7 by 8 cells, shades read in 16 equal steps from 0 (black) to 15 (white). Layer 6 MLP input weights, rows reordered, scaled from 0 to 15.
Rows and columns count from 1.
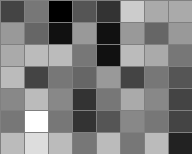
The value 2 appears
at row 7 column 8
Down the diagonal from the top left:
4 6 11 6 7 8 11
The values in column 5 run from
1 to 11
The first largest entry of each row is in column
6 1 2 1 2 2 2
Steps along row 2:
down down up down up down up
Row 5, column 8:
4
